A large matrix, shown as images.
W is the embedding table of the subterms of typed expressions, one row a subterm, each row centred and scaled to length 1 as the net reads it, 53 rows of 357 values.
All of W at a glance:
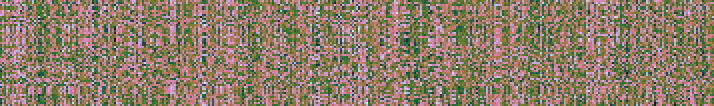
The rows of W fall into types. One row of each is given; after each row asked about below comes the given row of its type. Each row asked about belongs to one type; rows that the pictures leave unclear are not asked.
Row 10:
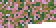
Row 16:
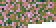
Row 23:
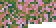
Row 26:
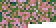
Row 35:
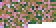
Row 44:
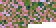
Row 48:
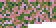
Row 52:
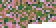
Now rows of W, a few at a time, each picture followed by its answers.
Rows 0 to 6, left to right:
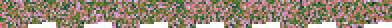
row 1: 48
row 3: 23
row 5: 16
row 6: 48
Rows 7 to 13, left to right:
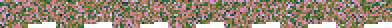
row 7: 16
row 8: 23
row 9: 26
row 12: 23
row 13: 44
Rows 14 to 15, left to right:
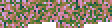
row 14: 16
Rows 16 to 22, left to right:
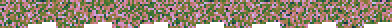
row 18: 52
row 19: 16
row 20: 16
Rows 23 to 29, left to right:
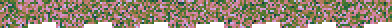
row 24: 52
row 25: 35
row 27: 52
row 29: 48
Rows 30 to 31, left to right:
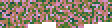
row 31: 35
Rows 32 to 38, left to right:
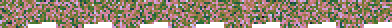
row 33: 44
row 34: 10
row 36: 23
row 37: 26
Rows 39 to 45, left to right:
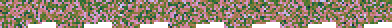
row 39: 10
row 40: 44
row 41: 23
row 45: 44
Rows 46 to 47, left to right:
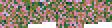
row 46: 44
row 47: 26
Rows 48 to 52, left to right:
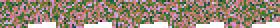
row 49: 26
